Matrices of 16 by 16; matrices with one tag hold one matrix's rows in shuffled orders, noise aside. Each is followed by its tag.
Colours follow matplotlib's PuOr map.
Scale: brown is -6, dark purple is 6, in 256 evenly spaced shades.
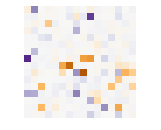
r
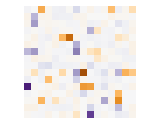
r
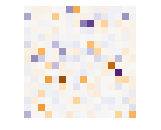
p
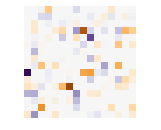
r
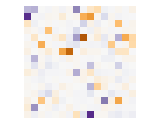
r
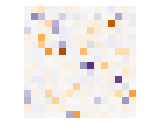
p
